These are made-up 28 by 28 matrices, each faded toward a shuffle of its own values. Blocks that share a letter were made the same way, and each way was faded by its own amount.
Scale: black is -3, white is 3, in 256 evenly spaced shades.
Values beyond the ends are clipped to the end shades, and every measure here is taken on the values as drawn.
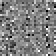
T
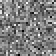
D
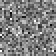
D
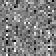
T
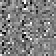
T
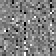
T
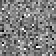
D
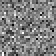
D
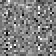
T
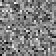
D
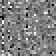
T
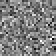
D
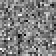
D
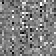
T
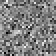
D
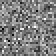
D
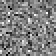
D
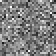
D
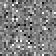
T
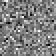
D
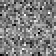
D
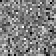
D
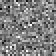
D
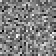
D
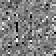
T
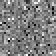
T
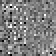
T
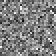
D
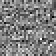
D
